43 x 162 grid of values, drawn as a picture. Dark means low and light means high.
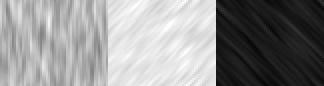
The table splits into one row of 3 panels. Panel 1,1: high, streaked downward. Panel 1,2: very high, slanting up to the right, faint in contrast. Panel 1,3: very low, slanting down to the right, faint in contrast.
